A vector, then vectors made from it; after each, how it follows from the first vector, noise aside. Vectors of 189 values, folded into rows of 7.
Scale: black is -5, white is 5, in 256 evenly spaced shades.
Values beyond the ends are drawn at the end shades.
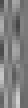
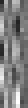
scaled up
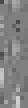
partly zeroed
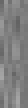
shrunk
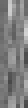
reversed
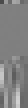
partly zeroed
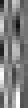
scaled up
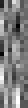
scaled up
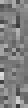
sign-scrambled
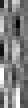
scaled up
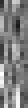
scaled up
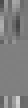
partly zeroed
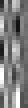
scaled up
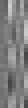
reversed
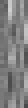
reversed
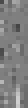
partly zeroed
